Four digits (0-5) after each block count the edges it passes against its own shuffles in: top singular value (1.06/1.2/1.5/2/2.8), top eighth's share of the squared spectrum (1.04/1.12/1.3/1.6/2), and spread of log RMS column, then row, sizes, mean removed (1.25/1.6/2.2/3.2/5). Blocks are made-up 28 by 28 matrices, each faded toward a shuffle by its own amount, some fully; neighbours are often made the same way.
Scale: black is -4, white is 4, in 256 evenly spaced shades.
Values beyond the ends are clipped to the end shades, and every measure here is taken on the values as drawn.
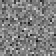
0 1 0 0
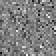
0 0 0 0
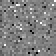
0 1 0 0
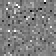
1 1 0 0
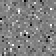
0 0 0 0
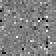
2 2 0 0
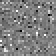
1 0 0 0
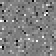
1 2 0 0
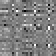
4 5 2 3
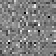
3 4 1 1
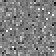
1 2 0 0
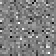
3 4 2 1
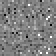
0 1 0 0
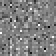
2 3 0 0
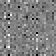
3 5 2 1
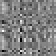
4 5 3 2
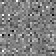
3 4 1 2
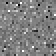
0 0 0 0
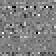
2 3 0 3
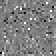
0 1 0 0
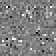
2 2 0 2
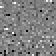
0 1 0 1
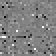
2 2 0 1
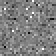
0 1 0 0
